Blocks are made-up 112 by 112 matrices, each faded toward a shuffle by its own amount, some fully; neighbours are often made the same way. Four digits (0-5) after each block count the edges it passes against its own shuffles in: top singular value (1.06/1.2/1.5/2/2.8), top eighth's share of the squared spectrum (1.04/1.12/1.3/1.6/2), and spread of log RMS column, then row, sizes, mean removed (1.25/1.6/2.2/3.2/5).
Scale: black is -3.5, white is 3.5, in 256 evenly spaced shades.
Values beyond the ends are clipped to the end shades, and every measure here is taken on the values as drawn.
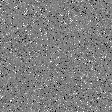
0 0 0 0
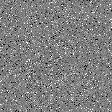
3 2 1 0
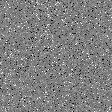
0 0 0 0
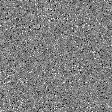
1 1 0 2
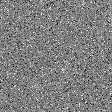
0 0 0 0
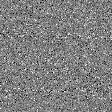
0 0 0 2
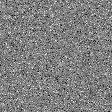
0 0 0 0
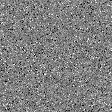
0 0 0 1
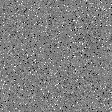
0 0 0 0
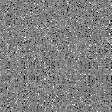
4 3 2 1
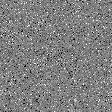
3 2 1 1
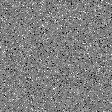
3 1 0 0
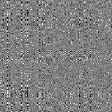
5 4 3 3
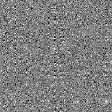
4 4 3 2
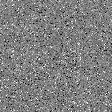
2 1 0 0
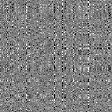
5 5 4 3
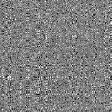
4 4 3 2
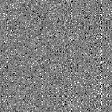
4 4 3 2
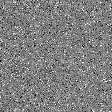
3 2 1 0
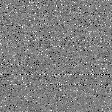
2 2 0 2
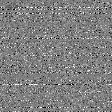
2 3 0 4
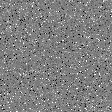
0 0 0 0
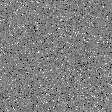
0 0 0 0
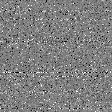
2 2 0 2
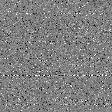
2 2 0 2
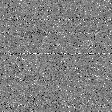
2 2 0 2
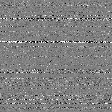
3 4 0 4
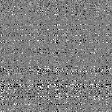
2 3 3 4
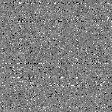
2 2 2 3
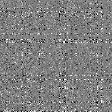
2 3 3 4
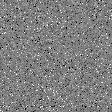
1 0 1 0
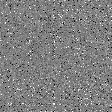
1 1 1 1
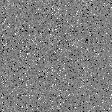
1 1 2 1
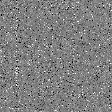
1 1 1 1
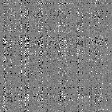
2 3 4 3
